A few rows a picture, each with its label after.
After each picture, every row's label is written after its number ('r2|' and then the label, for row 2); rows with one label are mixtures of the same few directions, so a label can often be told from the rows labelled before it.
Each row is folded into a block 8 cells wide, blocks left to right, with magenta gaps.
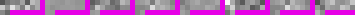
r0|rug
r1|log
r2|log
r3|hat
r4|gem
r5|gem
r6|hat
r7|gem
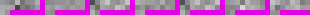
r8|hat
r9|rug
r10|gem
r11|rug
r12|gem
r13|hat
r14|log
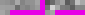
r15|hat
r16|log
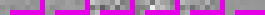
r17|rug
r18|log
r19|rug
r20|hat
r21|rug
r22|hat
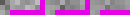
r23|gem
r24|hat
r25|hat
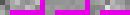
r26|gem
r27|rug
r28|hat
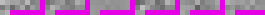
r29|rug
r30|log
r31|hat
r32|log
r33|hat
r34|rug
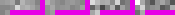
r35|hat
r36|gem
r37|rug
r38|gem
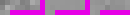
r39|log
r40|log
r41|hat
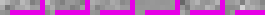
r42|log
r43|gem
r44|log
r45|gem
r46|gem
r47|hat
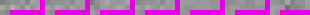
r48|rug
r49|rug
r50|gem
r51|rug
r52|log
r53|log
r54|hat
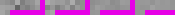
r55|hat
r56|rug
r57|log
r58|hat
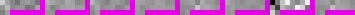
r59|gem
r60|log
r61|gem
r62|log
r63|hat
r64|gem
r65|gem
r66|hat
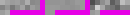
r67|rug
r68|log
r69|log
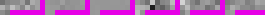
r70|rug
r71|hat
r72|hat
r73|hat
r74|gem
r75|log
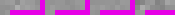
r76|hat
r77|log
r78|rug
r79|log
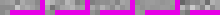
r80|hat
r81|log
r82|rug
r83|gem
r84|rug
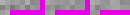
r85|rug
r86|rug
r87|log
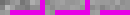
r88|log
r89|gem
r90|rug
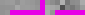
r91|hat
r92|hat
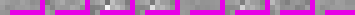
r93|log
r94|gem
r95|hat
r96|hat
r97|hat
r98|hat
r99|gem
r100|log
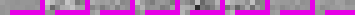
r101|gem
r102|log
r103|rug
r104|gem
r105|hat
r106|rug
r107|rug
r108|log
